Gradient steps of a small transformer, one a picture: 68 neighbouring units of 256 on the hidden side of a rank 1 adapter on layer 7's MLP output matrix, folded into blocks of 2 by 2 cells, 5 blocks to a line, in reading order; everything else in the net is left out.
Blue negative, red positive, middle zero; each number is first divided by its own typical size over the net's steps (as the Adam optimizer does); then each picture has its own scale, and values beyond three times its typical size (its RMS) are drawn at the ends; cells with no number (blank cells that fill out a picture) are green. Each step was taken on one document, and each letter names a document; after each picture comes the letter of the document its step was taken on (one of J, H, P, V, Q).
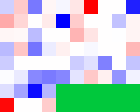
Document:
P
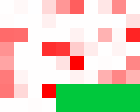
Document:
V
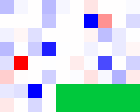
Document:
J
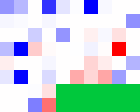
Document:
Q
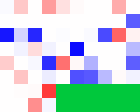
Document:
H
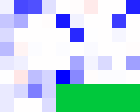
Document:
P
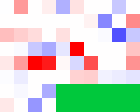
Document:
H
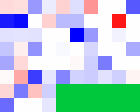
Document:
P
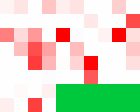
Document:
H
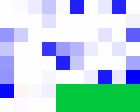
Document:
V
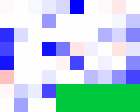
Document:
V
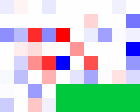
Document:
H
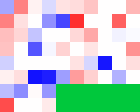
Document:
P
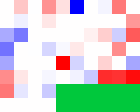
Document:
V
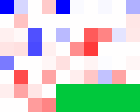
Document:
Q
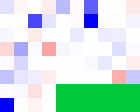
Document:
J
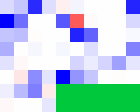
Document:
P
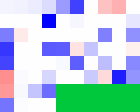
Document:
V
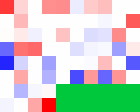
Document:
Q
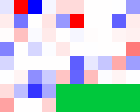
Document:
P
